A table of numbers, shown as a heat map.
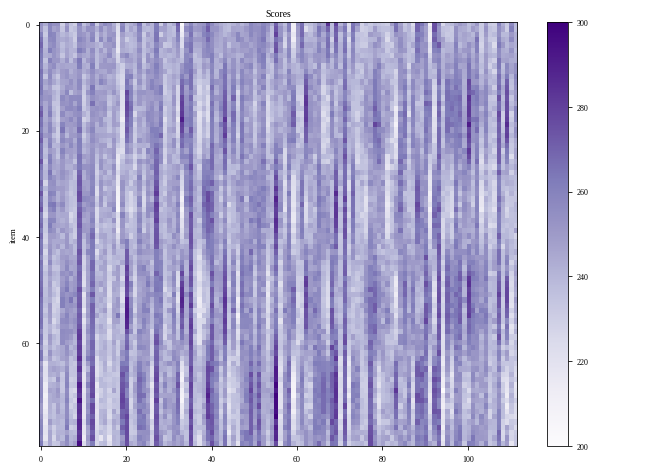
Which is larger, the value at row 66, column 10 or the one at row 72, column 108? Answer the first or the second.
the second
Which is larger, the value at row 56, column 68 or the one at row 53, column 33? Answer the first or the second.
the second
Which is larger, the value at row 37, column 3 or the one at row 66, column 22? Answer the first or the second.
the first
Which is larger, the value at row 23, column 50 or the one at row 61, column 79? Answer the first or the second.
the second
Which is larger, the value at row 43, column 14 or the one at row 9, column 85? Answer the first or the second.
the second
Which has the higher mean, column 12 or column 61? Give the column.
12
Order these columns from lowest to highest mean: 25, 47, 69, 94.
94, 25, 47, 69
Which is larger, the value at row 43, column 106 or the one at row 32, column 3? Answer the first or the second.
the second
